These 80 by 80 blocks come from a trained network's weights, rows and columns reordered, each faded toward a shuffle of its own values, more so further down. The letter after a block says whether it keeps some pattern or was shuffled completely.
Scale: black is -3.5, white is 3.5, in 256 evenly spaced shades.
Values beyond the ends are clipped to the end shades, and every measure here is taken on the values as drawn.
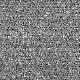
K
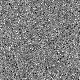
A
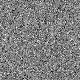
A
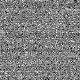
K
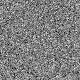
A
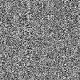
K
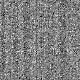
K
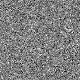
K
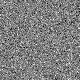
A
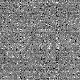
K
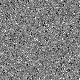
A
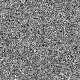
A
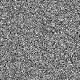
K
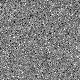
A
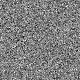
A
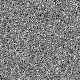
A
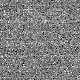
K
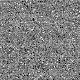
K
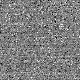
K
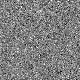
A
